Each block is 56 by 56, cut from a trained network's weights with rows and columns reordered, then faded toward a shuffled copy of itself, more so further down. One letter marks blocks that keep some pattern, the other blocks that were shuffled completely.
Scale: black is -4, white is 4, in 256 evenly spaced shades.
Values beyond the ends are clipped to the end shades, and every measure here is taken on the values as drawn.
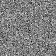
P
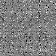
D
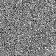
P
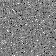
P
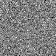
D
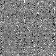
D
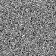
P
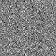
D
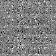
D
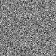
D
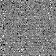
D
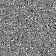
P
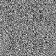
D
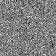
P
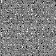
D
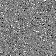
P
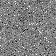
P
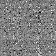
D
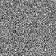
D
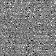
D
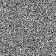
D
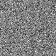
P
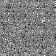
D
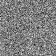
P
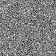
P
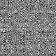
D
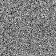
P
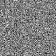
D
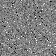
P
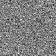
D
